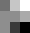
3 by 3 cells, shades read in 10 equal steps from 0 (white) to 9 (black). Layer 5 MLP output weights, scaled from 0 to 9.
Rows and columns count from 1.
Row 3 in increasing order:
4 7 9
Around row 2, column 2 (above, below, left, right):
2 7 4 3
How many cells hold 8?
0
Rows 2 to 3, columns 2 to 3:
4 3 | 7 9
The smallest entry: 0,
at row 1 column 3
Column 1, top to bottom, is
5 4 4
